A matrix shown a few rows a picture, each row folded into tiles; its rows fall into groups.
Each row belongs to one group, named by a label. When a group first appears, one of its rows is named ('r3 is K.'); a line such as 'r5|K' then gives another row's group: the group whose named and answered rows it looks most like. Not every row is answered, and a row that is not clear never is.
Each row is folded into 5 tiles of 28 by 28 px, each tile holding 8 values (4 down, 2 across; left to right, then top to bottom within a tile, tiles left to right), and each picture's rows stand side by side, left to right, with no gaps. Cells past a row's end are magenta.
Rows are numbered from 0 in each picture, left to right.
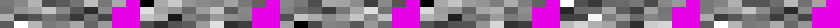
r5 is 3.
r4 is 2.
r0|3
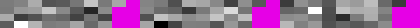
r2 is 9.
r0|3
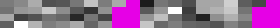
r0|3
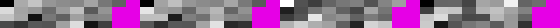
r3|9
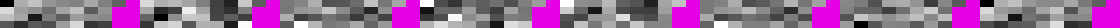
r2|3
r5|3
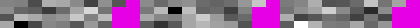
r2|3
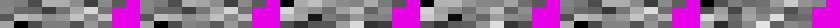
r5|9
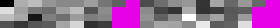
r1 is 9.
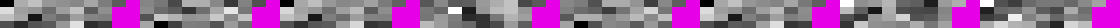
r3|9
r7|2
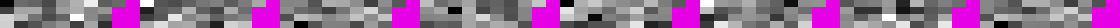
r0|9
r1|2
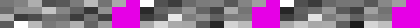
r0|3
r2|2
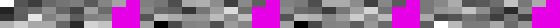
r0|2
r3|3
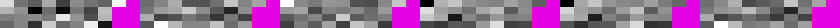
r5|3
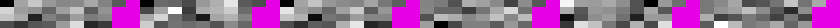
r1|9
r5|3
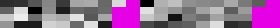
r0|9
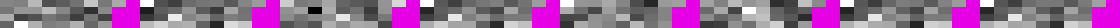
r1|2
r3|2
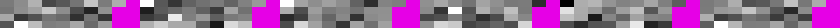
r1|2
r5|3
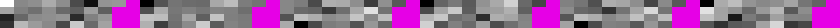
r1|9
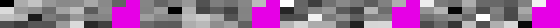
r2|2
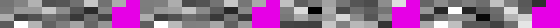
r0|3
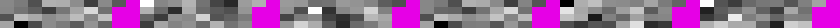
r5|2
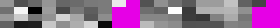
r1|9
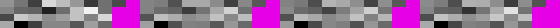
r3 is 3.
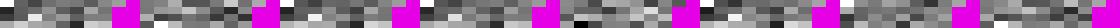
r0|2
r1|3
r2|2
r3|2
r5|2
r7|3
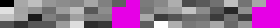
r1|3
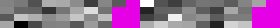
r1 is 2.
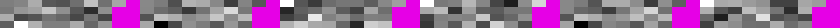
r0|3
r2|2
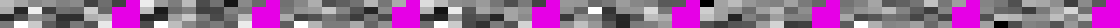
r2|3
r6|3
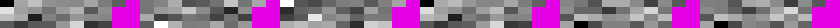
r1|3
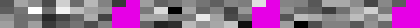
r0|9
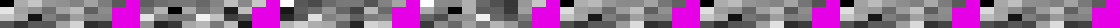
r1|9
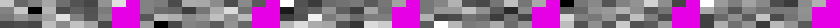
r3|3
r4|9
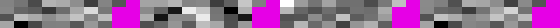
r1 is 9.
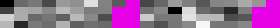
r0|9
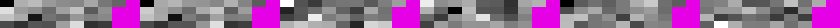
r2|2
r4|9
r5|3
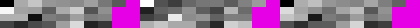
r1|2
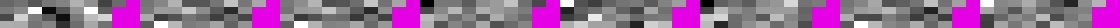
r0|9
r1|3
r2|3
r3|9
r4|2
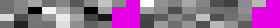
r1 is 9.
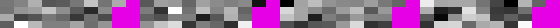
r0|3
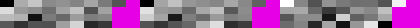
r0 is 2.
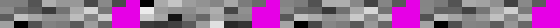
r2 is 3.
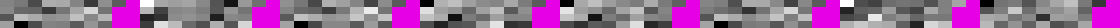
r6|2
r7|9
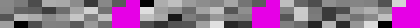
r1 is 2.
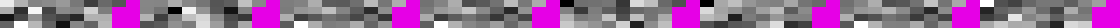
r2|3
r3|3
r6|3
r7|2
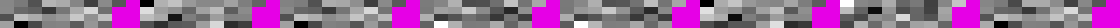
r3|3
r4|3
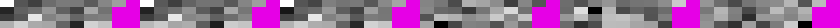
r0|2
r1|2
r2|2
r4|9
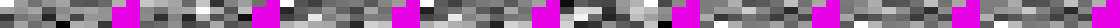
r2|2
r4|9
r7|3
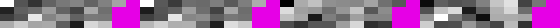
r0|2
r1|2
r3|9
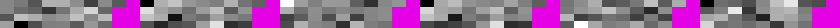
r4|3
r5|9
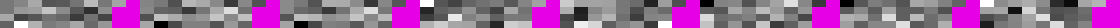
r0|3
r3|2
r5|9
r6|9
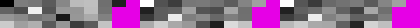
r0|9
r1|2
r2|2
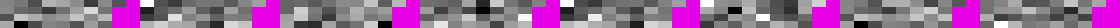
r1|2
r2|9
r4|2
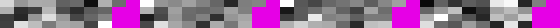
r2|2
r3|9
